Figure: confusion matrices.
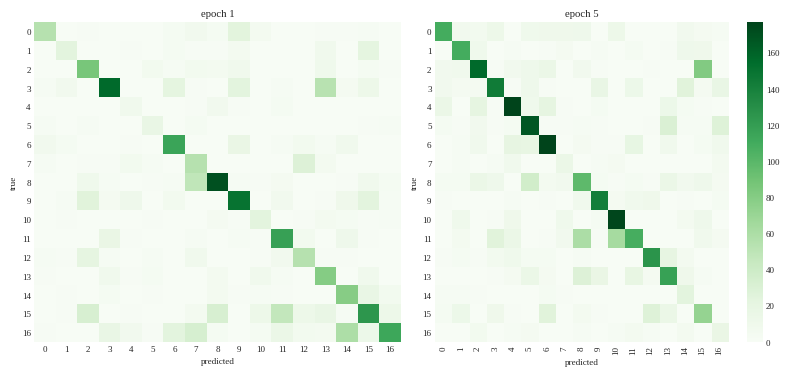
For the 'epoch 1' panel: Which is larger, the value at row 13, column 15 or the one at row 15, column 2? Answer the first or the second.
the second
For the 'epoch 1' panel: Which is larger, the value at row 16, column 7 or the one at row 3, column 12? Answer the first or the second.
the first
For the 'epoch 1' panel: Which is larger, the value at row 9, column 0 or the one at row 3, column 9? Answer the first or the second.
the second
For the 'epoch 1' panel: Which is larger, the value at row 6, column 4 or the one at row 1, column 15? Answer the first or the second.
the second
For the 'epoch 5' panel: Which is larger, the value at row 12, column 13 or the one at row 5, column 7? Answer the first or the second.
the first
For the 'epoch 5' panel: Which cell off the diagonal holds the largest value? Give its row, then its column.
2, 15
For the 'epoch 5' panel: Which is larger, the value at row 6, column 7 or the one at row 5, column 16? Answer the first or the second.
the second
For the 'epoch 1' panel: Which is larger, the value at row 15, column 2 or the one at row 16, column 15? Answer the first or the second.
the first
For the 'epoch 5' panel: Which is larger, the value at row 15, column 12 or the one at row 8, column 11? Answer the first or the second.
the first
